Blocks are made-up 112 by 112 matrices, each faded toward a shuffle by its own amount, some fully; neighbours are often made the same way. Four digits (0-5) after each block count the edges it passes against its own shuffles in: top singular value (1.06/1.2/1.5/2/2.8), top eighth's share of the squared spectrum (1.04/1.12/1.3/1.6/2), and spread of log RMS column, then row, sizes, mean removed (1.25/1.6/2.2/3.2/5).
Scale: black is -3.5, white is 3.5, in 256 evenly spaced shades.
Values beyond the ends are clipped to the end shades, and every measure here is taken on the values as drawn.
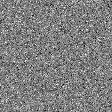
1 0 0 1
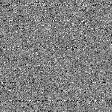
1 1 0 3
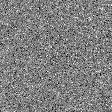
0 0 0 0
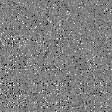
4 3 2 2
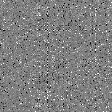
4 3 2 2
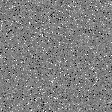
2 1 0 0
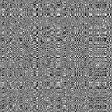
5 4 4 4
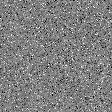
1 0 0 0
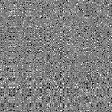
5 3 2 3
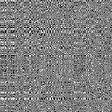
5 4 3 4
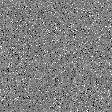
3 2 0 1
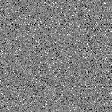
4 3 1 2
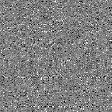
4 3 2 2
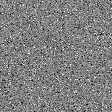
2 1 0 0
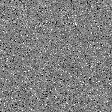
2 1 0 0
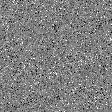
0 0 0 0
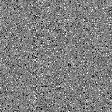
3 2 2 0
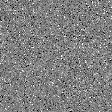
3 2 1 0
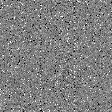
3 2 2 0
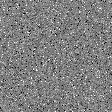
0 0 0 0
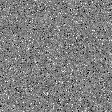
1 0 0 0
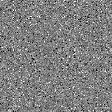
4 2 2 1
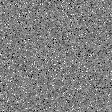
1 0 0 0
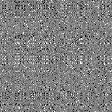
5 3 2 2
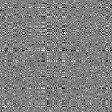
5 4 3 4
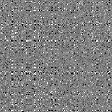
5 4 3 3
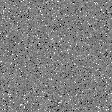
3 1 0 0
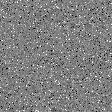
2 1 0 0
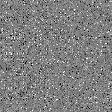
3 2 1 1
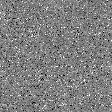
1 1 0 2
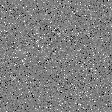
2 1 0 0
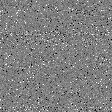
1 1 0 1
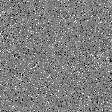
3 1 0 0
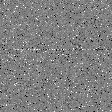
2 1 0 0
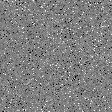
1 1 0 0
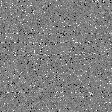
3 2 0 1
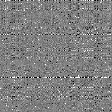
5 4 2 3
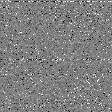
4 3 0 2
